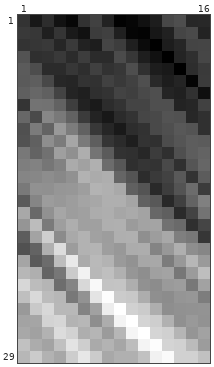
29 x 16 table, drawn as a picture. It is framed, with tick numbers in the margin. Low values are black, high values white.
Grain: diagonal, down to the right. Ninth with the highest average: bottom middle. Lone odd cells: none. Slope: up to the bottom.
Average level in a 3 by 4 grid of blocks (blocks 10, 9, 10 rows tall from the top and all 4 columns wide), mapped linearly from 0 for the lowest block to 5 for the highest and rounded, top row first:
1 0 0 0 / 3 4 2 1 / 4 5 5 4
